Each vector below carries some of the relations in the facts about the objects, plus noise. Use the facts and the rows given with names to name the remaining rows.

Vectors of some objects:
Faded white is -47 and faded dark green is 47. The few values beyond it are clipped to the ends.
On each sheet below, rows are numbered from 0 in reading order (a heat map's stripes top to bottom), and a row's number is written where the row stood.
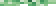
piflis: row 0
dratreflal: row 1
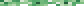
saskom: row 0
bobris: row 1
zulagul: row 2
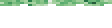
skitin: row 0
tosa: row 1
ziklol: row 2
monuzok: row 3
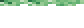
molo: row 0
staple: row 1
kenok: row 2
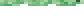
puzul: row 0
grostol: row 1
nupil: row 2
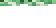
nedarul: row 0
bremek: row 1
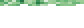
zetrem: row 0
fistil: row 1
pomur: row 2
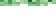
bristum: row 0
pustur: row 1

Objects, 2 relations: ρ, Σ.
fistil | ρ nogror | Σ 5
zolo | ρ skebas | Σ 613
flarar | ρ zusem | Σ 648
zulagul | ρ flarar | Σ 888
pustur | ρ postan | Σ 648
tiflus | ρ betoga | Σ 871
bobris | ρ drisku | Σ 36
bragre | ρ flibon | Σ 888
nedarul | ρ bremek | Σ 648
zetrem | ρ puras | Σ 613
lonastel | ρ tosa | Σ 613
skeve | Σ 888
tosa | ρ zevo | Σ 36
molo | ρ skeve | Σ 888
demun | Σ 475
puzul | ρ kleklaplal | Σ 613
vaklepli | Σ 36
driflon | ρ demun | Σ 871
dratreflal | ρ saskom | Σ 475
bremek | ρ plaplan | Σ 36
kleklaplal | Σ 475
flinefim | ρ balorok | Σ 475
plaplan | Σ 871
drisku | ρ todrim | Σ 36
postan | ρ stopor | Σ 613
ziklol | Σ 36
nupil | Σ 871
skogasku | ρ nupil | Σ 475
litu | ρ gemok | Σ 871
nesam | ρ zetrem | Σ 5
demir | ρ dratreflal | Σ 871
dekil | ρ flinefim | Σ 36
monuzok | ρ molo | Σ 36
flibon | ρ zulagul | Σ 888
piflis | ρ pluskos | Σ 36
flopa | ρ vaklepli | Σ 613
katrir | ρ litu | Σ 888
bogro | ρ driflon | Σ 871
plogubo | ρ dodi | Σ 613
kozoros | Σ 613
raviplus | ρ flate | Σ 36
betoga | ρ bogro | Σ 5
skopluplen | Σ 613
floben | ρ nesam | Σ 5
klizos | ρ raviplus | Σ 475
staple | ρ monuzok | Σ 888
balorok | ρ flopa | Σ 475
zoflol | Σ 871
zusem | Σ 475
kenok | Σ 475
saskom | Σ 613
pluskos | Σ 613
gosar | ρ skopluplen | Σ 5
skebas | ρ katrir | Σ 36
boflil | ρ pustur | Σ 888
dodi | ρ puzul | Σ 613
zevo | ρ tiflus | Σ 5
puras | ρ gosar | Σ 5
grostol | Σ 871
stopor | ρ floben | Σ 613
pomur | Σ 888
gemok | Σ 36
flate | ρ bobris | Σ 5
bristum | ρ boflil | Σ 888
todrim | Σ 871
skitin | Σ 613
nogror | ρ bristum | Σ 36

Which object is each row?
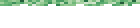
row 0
skogasku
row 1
skopluplen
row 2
tiflus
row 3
katrir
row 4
zusem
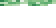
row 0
lonastel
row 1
kleklaplal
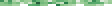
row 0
boflil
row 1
flate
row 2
zevo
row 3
nogror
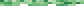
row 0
postan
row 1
pluskos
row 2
klizos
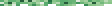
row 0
flarar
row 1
plaplan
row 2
raviplus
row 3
betoga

